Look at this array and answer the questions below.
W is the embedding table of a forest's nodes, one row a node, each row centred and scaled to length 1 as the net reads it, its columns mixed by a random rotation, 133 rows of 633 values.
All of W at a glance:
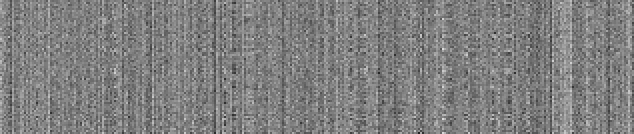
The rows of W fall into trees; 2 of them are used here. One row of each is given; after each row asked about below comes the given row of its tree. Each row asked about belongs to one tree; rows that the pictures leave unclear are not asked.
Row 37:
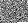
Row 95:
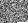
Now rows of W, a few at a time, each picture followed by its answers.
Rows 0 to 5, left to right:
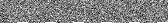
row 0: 95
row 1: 37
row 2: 37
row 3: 37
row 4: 95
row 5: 95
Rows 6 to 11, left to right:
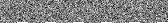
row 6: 37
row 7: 95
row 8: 95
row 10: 95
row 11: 37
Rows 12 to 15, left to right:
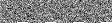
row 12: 37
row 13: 95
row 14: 95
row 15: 95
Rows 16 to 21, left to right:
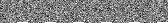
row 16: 95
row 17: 37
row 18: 37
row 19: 37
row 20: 37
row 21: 95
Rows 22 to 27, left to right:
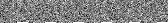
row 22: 95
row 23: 37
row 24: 37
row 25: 95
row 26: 95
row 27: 37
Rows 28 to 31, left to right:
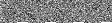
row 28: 37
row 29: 95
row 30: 95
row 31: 37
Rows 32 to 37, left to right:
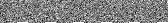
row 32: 95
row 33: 95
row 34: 37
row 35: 37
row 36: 37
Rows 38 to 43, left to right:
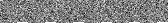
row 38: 95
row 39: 95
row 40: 37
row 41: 95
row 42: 37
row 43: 95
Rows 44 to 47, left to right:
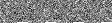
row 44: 37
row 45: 95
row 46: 95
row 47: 95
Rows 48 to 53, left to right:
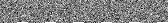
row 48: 37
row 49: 37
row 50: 37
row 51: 37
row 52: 95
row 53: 95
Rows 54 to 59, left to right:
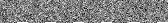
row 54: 95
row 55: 95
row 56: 37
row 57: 95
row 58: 37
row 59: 95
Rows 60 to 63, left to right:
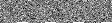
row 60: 37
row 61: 95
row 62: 95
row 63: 37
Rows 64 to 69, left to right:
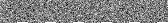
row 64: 37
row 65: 95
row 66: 37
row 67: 95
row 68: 37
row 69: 37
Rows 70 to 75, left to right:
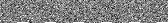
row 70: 37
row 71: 37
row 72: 37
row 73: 37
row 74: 95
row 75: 37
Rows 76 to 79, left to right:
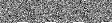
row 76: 37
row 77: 95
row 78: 95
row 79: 95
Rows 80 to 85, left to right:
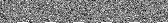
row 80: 95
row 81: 37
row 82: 37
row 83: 95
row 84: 37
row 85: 95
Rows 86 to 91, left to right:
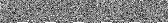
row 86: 37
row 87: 37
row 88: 37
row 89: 95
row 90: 37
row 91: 95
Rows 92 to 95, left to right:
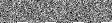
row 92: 95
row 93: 95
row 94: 37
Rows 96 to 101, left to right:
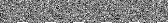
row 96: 95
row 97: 95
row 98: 95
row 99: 37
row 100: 95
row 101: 95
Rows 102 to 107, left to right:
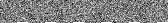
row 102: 95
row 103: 95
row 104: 95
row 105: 37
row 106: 37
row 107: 95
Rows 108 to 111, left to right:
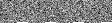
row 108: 95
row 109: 37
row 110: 95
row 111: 37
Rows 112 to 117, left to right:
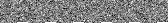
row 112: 95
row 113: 95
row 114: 37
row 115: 37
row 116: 95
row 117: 95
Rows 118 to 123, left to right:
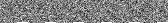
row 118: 37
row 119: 37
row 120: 95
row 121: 95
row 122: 95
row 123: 95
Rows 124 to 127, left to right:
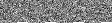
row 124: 95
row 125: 95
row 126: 95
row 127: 37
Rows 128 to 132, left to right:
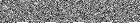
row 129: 37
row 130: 95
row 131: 95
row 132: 37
